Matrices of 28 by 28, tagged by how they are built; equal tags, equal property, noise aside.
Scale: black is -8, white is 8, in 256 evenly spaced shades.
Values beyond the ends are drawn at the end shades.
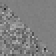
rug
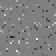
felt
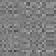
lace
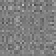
lace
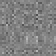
lace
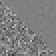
rug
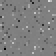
felt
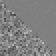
rug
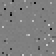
felt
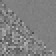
rug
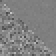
rug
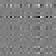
lace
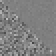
rug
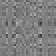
lace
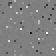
felt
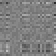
lace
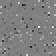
felt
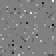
felt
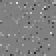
felt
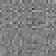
lace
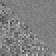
rug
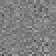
lace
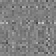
lace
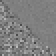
rug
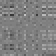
lace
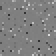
felt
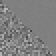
rug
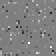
felt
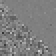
rug
